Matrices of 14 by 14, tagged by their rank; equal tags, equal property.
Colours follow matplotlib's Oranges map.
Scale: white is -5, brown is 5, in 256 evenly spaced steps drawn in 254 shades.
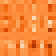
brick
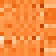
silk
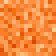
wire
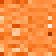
silk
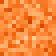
wire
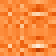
brick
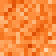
wire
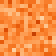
wire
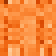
brick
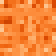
silk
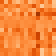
silk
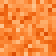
wire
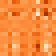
brick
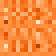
brick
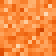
wire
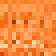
silk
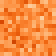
wire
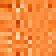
brick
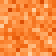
wire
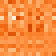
silk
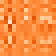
brick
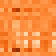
brick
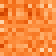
silk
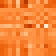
brick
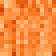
silk
